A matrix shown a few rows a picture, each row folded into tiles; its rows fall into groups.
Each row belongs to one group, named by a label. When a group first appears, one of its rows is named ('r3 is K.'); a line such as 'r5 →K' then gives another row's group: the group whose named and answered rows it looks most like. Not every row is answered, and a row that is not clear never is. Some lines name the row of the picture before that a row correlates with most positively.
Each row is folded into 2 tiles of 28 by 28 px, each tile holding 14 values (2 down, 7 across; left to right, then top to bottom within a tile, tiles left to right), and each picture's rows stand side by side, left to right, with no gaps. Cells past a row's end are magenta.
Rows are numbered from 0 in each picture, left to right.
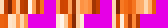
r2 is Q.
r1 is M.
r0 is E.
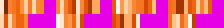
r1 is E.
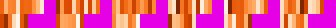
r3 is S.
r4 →Q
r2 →M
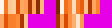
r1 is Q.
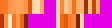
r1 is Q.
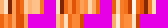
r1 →Q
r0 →S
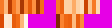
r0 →M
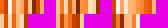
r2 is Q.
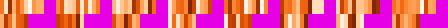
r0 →S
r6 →M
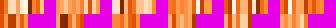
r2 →S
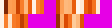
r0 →Q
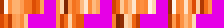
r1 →S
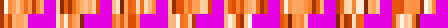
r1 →Q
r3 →Q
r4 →M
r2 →S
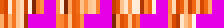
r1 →S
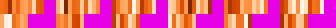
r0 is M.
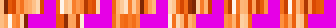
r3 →E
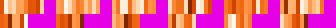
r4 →M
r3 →E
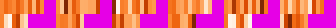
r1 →S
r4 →M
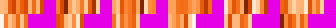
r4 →E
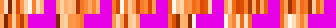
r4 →E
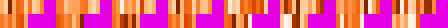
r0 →S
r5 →M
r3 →S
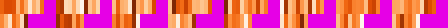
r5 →Q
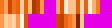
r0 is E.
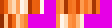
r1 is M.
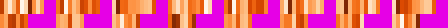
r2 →Q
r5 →S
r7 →Q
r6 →S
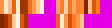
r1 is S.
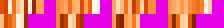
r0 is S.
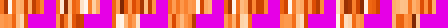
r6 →E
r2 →M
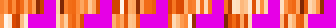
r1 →Q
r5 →E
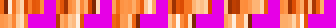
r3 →Q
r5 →E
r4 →Q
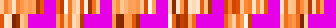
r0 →M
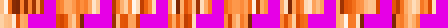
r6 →Q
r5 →S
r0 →E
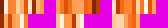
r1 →M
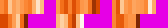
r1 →M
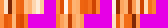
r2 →Q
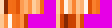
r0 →Q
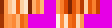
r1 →E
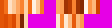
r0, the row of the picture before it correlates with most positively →0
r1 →E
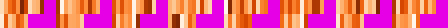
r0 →E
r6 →E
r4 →Q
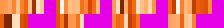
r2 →S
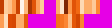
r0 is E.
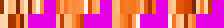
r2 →M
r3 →E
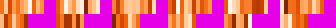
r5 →Q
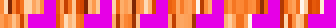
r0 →S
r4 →M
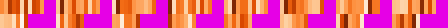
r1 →Q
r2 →Q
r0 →E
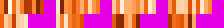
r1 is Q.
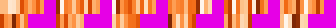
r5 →M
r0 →M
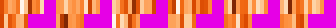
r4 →S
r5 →S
